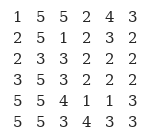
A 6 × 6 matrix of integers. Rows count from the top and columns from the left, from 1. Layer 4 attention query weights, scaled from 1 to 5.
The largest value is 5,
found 8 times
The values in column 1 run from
1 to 5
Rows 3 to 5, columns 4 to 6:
2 2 2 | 2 2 2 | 1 1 3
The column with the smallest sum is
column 4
